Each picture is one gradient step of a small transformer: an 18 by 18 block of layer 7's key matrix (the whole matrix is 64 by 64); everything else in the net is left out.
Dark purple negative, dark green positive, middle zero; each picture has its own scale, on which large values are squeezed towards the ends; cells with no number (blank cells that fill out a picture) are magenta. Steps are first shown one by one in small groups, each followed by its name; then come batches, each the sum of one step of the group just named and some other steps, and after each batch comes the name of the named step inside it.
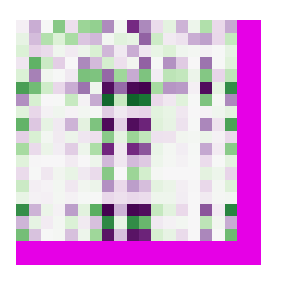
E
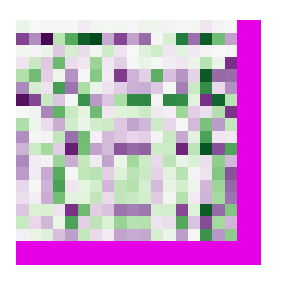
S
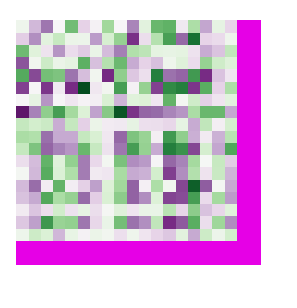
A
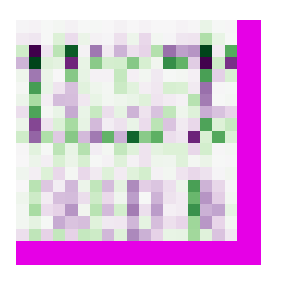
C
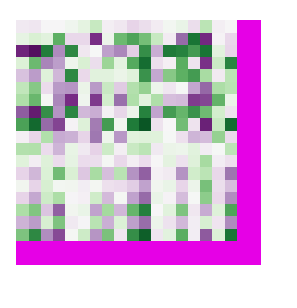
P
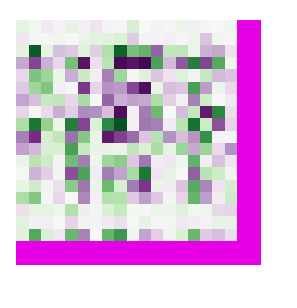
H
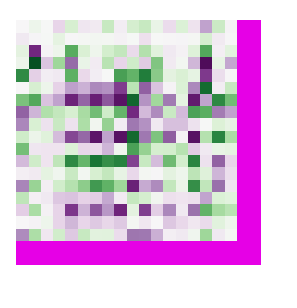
C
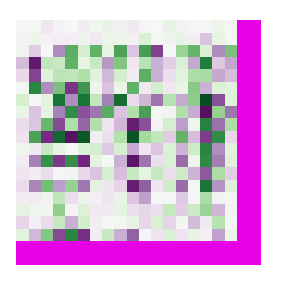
A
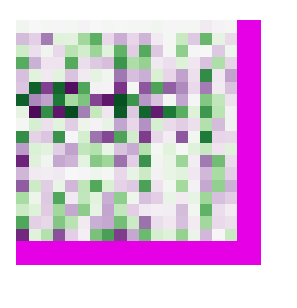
S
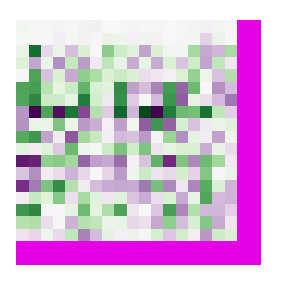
H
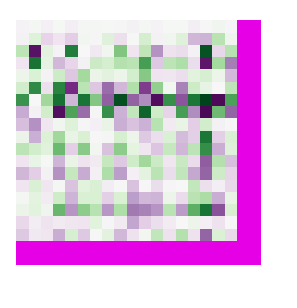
C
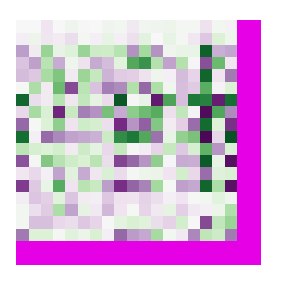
A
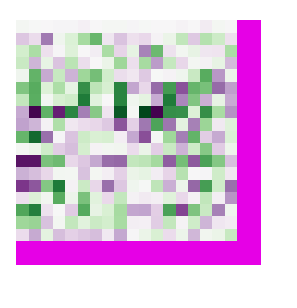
S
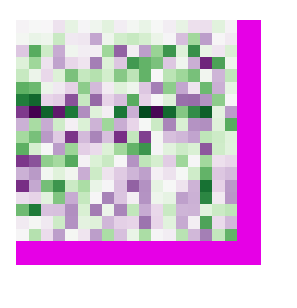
P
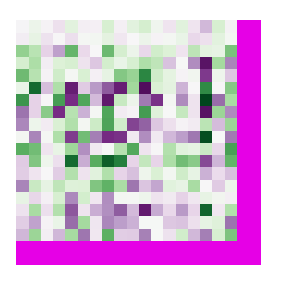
C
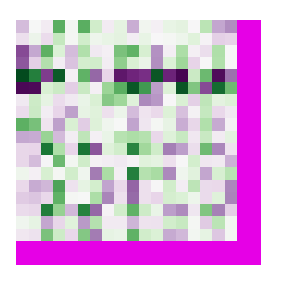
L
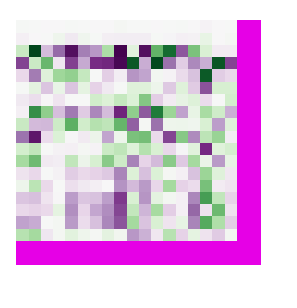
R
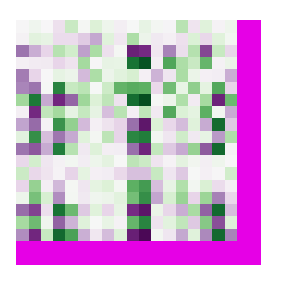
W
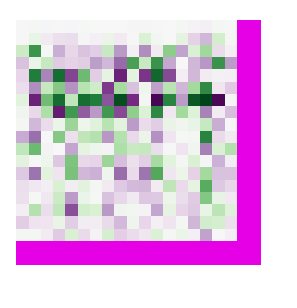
R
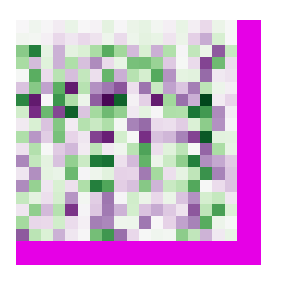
R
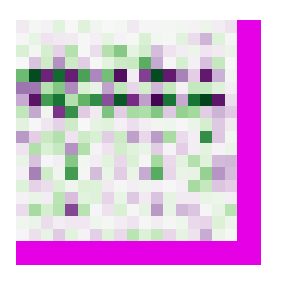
L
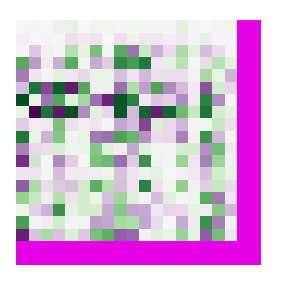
W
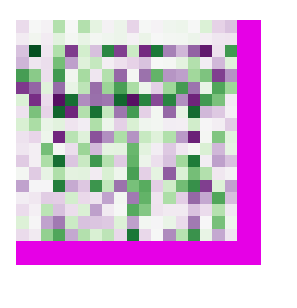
L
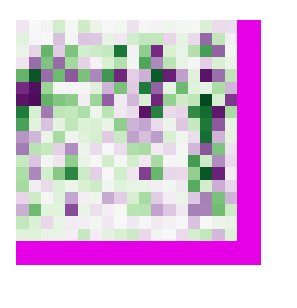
L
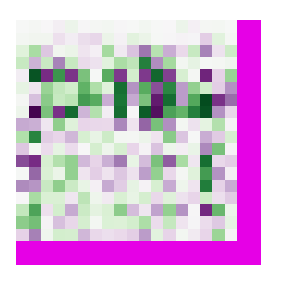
W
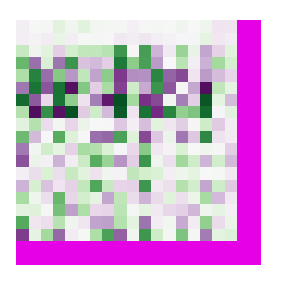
L
